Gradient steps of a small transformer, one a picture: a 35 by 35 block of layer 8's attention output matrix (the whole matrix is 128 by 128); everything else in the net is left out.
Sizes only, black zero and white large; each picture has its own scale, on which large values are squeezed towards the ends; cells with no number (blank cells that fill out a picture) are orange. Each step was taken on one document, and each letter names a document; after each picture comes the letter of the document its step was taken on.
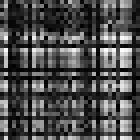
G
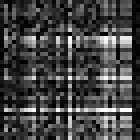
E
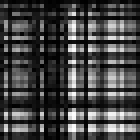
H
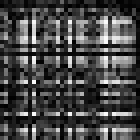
G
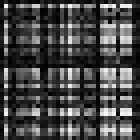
G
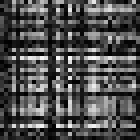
E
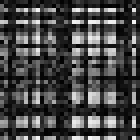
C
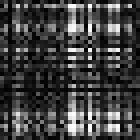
H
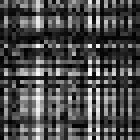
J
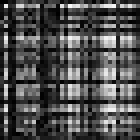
G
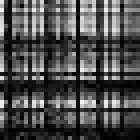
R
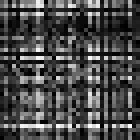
J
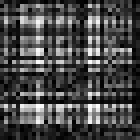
J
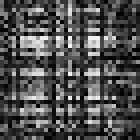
E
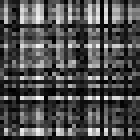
J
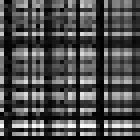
R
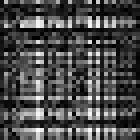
J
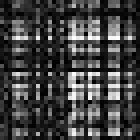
H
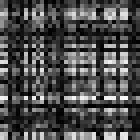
R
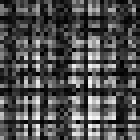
C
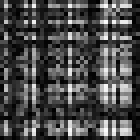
G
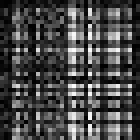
H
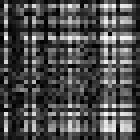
G
